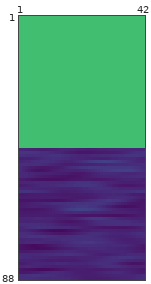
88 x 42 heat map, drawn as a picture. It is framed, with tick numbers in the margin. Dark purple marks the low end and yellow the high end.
The table splits into 2 rows of 1 panel. Panel 1,1: high, flat. Panel 2,1: very low, streaked across, faint in contrast.
